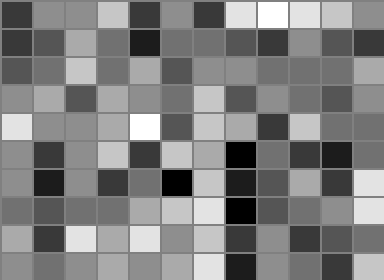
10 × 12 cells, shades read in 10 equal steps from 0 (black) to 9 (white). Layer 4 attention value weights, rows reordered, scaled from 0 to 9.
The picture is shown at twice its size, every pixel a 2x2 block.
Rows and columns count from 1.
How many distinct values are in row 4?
5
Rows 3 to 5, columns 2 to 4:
4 7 4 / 6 3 6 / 5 5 6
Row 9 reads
6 2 8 6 8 5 7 2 5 2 3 4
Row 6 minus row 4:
0 -4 2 1 -3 3 -1 -3 -1 -2 -2 -1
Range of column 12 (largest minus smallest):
6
